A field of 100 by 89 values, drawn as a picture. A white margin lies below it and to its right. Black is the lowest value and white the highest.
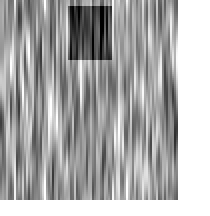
Grain: streaks running down. Odd patch: lower, in the top middle. Ninth with the lowest average: top middle.
